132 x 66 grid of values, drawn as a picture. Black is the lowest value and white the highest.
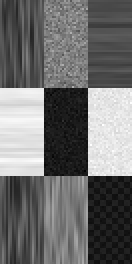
The table splits into 3 rows of 3 panels. Panel 1,1: low, streaked downward. Panel 1,2: middling, fine-grained. Panel 1,3: low, streaked across, faint in contrast. Panel 2,1: very high, streaked across, faint in contrast. Panel 2,2: very low, fine-grained, faint in contrast. Panel 2,3: very high, fine-grained, faint in contrast. Panel 3,1: low, streaked downward. Panel 3,2: middling, streaked downward. Panel 3,3: very low, checkered, faint in contrast.
